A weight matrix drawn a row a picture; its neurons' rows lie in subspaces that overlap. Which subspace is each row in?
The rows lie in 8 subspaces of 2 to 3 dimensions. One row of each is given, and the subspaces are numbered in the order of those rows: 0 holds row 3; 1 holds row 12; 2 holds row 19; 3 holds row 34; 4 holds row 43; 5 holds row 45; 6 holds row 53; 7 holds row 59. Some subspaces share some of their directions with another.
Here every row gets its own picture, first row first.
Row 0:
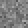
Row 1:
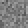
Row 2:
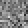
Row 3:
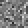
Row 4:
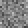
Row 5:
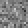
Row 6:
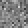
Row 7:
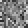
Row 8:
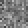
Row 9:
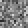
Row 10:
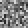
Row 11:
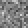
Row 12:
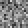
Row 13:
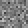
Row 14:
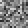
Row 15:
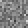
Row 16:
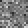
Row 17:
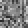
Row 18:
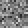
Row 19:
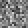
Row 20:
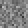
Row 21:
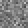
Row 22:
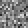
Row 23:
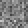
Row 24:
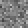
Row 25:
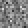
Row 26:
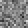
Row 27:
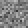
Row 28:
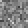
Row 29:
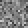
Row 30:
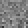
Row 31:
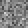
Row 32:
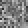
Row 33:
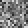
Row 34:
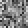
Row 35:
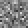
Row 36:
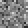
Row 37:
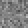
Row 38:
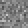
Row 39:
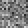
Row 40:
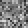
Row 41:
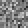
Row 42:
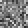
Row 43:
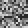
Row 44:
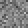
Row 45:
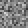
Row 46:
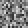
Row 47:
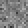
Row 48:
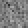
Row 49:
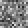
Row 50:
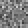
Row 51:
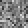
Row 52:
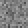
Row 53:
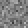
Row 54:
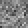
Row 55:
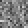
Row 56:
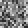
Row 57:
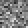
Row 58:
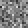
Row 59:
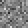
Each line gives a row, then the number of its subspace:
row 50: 1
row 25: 2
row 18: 4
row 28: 7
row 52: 2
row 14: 7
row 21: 5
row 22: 2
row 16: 4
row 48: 2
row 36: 4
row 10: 6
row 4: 4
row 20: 7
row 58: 1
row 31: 5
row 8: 3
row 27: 6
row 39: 4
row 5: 3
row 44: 1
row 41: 2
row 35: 6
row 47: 3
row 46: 2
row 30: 5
